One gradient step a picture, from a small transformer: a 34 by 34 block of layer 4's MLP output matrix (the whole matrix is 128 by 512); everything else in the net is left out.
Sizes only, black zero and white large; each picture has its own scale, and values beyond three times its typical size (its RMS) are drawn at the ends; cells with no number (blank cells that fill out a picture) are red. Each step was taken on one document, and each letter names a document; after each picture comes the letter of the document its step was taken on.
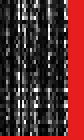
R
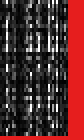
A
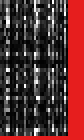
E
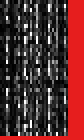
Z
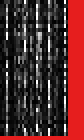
Z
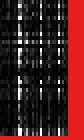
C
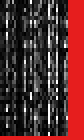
A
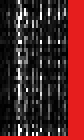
C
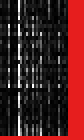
C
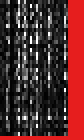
R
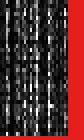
R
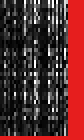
E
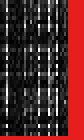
A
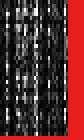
R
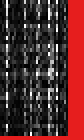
A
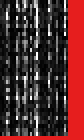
R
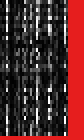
Z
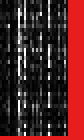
C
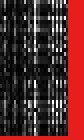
E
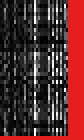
E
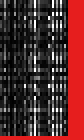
E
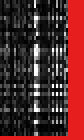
E
